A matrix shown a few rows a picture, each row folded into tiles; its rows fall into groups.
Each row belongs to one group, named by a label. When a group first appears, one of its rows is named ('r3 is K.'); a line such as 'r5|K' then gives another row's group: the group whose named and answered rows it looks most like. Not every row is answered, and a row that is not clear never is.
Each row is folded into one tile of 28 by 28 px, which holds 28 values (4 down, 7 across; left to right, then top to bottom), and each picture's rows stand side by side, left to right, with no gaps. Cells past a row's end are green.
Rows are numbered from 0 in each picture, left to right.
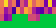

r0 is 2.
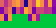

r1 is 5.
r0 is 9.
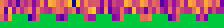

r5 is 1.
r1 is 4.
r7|5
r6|4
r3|5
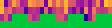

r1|2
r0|5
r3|4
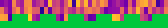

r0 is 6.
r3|5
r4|6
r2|4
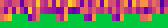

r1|5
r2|9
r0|1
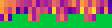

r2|6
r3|5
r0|5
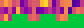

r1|9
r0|1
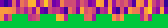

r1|9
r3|6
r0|4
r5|5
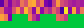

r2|1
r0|6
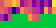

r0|9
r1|6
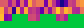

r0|2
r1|2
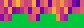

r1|6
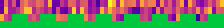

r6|4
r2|6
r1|5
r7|4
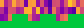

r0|9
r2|9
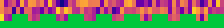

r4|9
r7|4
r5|4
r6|6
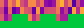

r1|1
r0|9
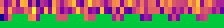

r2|9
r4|9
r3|1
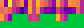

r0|5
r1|5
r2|9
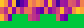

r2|6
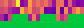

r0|9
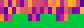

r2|9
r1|2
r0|1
